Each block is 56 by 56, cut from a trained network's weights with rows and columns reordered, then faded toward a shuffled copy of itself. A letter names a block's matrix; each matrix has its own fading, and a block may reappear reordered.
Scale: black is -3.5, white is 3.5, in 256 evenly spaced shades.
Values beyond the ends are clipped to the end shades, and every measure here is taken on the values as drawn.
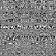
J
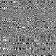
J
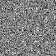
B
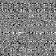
J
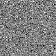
B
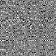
J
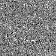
B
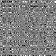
J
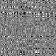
J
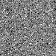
B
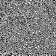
B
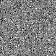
B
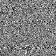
B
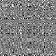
J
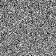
B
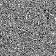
B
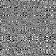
J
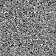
B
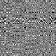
J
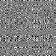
J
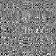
J
